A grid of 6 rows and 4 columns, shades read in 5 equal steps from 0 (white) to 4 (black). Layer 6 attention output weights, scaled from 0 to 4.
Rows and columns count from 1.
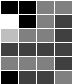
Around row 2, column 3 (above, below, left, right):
2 2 4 3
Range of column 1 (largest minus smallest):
4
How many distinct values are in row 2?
4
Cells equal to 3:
9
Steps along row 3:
up same up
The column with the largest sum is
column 2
